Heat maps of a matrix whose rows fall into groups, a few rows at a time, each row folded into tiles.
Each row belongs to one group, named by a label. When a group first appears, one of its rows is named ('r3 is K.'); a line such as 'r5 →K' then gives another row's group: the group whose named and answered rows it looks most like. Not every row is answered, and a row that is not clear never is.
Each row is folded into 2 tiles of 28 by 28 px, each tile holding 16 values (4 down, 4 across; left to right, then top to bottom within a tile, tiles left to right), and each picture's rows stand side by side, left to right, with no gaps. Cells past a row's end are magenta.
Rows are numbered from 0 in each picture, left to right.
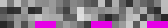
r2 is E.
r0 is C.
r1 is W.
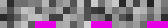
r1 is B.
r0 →W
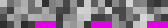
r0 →C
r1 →W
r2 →W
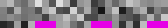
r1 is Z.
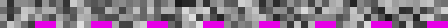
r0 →W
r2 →B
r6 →E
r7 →C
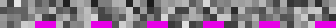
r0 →W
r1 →W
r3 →C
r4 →C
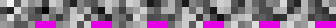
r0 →Z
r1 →E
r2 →W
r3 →E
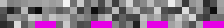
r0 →C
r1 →Z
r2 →C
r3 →Z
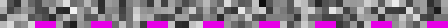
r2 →W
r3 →B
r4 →Z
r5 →W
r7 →Z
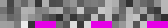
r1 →C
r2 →E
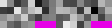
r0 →Z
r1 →E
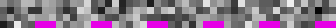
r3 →C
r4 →W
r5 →Z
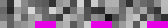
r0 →W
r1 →B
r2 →E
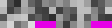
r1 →W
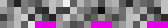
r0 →E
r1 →Z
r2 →E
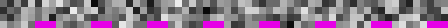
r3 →Z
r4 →W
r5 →C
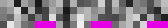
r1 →W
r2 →E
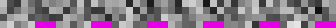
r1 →B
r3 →W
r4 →W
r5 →E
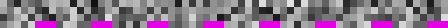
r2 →C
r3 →W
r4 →B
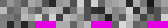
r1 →B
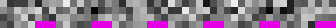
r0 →E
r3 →Z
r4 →Z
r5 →W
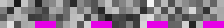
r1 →E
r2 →C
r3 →C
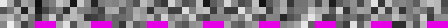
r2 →C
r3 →Z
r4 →Z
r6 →C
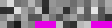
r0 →Z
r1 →B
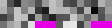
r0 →E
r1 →E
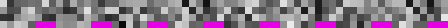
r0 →W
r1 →W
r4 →C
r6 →C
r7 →E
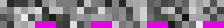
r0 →E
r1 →C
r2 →W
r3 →C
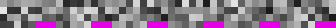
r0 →C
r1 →E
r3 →W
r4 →Z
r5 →E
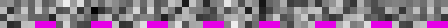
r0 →B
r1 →Z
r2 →B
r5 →E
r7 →B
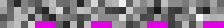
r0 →E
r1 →C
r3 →C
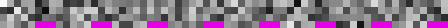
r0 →Z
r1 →E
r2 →B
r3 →W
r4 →Z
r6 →C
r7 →E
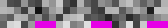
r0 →E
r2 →C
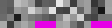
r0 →W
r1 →Z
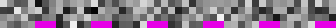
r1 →C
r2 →C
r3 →C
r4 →B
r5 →B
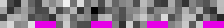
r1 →Z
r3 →E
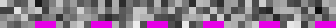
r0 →Z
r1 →W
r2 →W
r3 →C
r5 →E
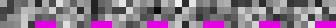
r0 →W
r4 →E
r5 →E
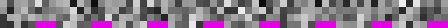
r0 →C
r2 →B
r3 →W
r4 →Z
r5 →W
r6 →W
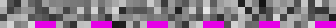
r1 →B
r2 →C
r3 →B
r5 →B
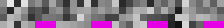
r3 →C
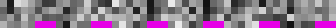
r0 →W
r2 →Z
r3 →Z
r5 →C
